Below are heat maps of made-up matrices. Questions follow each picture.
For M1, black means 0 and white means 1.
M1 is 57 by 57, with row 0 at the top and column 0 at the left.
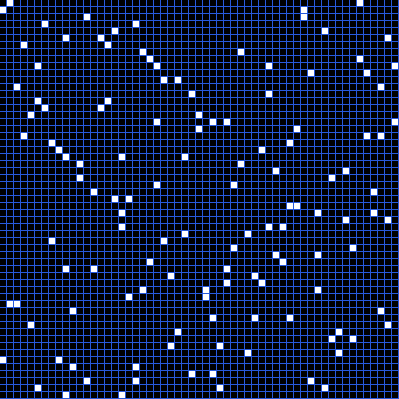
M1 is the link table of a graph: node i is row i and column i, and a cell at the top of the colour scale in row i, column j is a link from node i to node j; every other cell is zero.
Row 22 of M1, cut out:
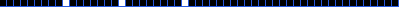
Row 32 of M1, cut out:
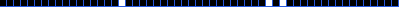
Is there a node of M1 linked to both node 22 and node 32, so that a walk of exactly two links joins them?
yes
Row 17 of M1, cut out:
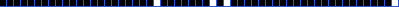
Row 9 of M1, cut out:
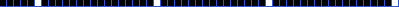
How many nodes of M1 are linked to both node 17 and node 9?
2
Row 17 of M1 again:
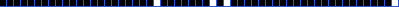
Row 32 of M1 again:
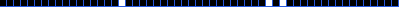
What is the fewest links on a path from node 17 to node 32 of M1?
1
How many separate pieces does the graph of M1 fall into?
1
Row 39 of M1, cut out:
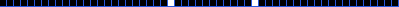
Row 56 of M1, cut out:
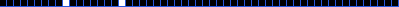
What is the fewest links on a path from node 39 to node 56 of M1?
5
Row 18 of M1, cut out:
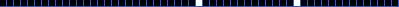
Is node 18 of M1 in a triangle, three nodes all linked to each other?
no
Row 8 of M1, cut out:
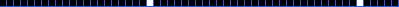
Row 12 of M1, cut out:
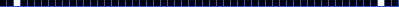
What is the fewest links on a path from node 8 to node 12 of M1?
6
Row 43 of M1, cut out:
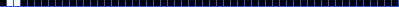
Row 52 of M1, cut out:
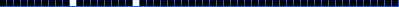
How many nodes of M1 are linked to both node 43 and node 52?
0
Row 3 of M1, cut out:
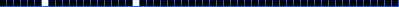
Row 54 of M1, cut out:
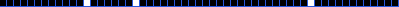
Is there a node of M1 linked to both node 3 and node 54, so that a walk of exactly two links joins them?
yes
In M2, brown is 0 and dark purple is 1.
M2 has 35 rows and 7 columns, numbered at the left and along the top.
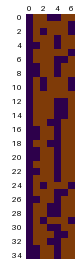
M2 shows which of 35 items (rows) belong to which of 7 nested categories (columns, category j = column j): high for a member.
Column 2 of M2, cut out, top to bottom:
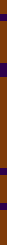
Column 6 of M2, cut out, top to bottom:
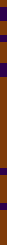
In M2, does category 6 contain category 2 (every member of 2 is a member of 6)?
yes
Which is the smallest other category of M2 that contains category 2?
6
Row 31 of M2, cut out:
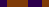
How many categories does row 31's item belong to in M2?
3
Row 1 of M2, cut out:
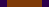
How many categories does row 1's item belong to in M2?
2
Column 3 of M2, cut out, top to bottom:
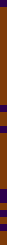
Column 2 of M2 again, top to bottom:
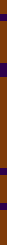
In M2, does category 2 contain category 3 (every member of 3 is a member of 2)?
no
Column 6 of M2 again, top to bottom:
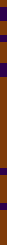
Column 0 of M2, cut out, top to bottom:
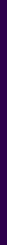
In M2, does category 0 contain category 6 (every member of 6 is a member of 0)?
yes
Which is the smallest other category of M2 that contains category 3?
4
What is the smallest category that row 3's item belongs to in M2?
4
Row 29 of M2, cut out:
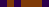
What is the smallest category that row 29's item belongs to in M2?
2
